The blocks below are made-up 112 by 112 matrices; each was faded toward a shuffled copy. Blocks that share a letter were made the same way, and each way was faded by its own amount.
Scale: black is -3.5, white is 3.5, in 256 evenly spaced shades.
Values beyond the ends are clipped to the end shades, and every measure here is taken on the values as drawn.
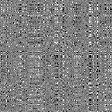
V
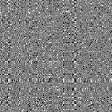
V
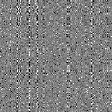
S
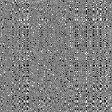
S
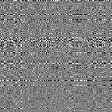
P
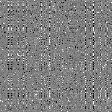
S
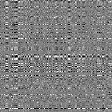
P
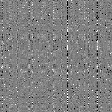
S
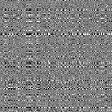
P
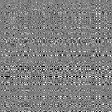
P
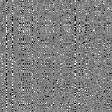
S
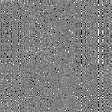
S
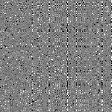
S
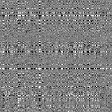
P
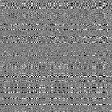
P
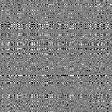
P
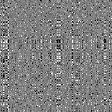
S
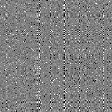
S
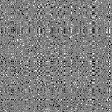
V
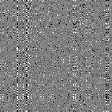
S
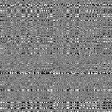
P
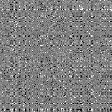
V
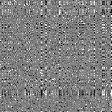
V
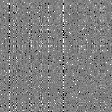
S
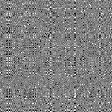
V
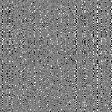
S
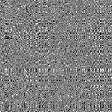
V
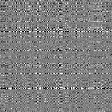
P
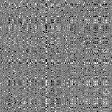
V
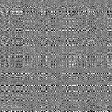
P
